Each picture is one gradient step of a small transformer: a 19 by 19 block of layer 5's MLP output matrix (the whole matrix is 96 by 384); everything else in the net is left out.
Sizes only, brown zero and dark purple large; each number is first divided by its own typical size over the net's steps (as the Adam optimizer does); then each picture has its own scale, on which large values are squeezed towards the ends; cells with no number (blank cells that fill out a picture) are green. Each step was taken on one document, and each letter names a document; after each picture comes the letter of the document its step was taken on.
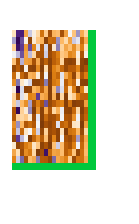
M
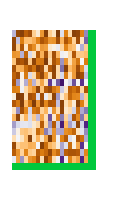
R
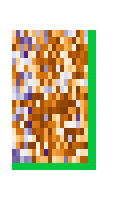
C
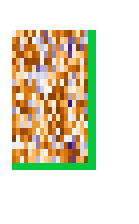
R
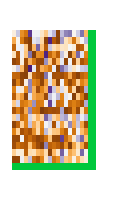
R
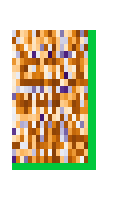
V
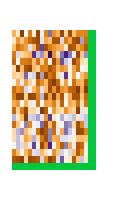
V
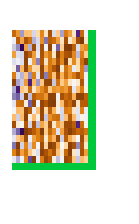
M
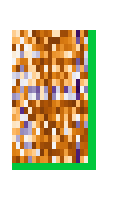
C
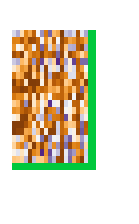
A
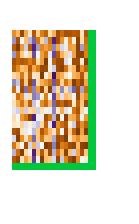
A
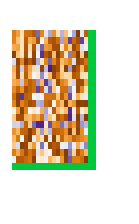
R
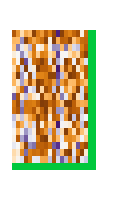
A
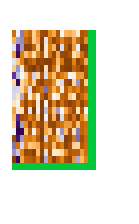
M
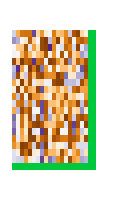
A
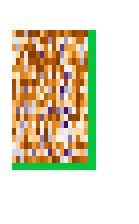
V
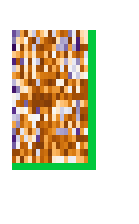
C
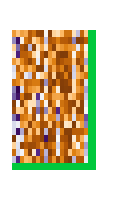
M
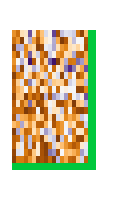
R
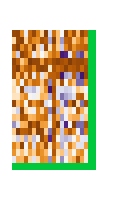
V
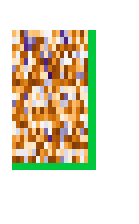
V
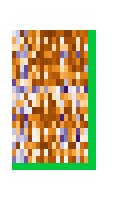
C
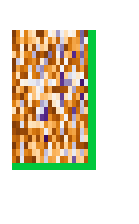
R
